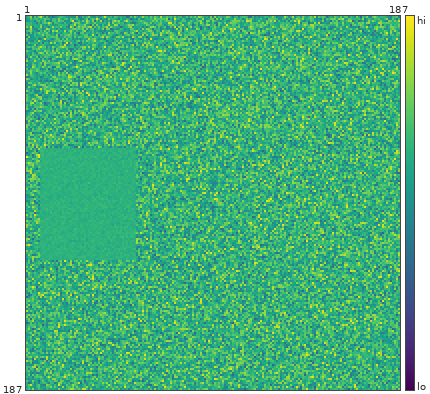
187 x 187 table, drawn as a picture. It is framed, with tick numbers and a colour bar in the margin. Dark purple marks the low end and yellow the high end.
In the middle left lies a patch that is calmer than the rest. The grain is fine, like static. There is no overall slope. No regular stripes run through it. Neither half mirrors the other. The middle left is the calmest part.
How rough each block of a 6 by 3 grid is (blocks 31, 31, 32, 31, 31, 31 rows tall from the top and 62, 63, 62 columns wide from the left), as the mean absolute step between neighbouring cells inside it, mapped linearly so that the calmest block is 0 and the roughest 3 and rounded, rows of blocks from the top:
3 3 3 | 3 3 3 | 0 3 3 | 0 3 3 | 3 3 3 | 3 3 3
